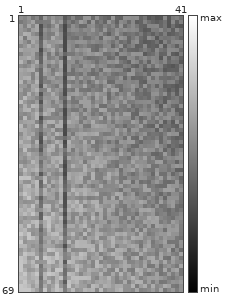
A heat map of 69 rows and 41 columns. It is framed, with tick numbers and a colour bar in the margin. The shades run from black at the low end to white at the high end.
Mirror symmetry: none. Odd lines: columns 6 and 12. Ninth with the lowest average: top right. Slope: up to the bottom left.
